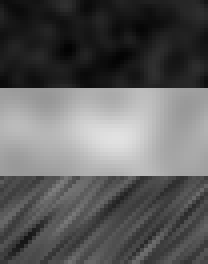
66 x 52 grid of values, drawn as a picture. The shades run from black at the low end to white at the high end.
It is made of 3 by 1 panels. Panel 1,1: very low, blotchy, faint in contrast. Panel 2,1: high, smooth. Panel 3,1: low, slanting up to the right.
